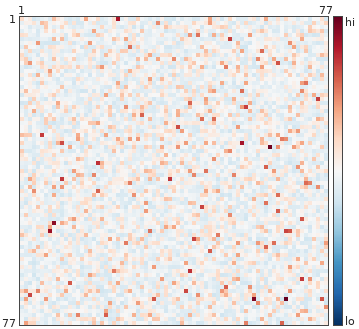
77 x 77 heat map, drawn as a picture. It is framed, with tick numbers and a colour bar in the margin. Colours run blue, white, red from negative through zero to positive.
Neither half mirrors the other. The values are skewed, with a long tail toward high values. Overall the values sit about 50% of the way up the scale. No regular stripes run through it. There is no seam. Fine speckle covers the field.
